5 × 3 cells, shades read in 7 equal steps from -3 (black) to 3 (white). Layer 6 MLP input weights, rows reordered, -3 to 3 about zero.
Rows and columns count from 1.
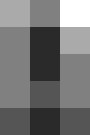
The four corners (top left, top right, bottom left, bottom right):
1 3 -1 -1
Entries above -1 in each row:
3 2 2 2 0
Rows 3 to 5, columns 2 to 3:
-2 0 | -1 0 | -2 -1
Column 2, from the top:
0 -2 -2 -1 -2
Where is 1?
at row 1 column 1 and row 2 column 3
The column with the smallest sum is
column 2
